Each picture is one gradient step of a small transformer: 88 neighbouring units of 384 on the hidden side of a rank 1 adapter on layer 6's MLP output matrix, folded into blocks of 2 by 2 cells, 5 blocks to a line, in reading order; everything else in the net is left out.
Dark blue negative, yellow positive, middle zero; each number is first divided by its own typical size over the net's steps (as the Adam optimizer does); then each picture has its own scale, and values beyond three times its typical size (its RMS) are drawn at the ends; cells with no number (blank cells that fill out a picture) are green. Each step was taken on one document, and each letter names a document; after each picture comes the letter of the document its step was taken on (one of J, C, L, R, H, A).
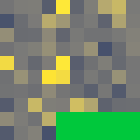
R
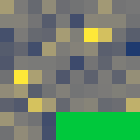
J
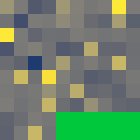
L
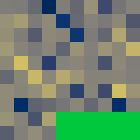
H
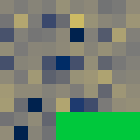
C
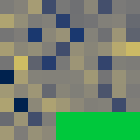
H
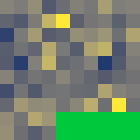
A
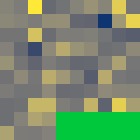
A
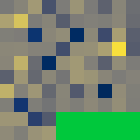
H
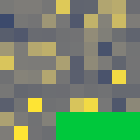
R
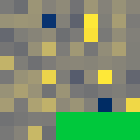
J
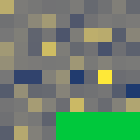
J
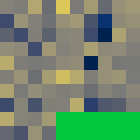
R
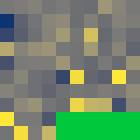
R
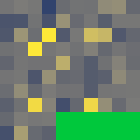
R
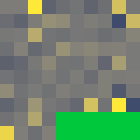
A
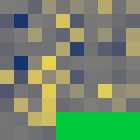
H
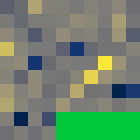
L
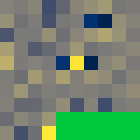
R
